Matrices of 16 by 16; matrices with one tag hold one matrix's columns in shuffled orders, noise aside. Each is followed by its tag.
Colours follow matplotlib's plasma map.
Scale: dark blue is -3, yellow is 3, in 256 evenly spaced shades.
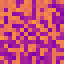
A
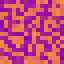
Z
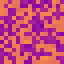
Z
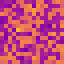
Z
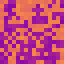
A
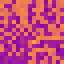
A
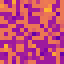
A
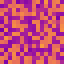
Z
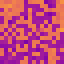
A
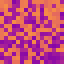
A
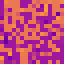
A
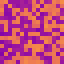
Z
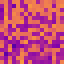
A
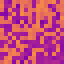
A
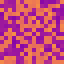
Z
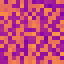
Z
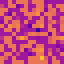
Z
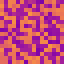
Z
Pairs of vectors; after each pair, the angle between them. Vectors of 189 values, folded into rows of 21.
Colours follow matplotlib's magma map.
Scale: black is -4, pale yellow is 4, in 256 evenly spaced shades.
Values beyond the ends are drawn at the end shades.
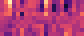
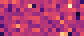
orthogonal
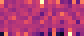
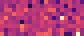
partly opposed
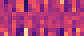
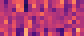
nearly parallel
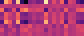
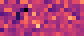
partly opposed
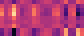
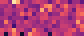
partly opposed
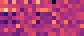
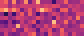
nearly parallel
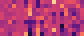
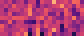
nearly parallel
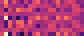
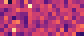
partly aligned
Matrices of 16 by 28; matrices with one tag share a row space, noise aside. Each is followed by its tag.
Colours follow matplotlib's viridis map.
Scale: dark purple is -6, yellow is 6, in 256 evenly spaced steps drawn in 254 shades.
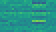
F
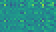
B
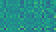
B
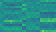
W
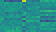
W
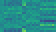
W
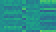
W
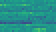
F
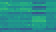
F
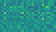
B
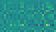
B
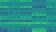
F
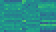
W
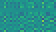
B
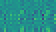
B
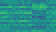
F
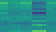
F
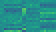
W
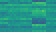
F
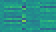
W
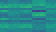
F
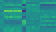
W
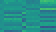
W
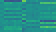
W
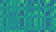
B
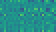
B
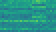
F
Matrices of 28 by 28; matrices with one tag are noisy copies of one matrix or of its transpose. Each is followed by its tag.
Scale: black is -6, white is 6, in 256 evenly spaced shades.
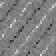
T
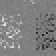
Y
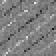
T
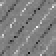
T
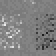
Y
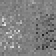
Y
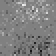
Y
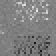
Y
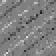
T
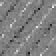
T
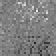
Y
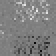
Y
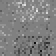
Y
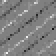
T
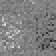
Y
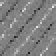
T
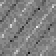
T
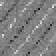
T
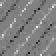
T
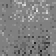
Y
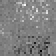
Y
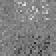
Y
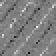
T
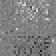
Y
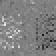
Y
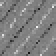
T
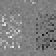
Y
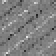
T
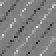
T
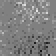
Y
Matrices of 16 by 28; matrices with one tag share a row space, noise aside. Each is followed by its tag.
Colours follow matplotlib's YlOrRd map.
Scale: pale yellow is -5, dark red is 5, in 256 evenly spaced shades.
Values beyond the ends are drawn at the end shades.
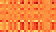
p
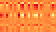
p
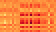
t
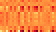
p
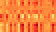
p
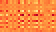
p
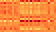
t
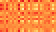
p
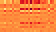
t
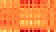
t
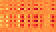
p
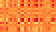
p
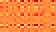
p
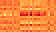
t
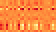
p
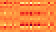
t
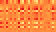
p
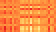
t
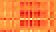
t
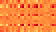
p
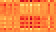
t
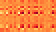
p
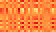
p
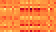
t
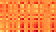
p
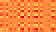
p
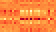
t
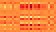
t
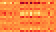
t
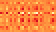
p
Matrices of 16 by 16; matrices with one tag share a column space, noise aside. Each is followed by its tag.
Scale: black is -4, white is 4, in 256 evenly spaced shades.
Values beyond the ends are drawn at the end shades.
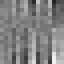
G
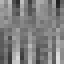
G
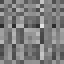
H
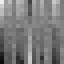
G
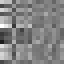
H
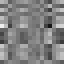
H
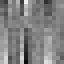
G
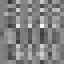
H
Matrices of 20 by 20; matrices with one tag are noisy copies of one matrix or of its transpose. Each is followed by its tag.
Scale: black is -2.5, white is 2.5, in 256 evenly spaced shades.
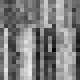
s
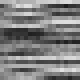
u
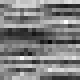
u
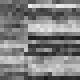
s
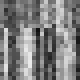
s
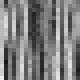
u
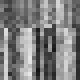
s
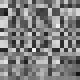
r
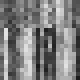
s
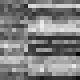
s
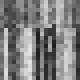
s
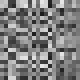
r
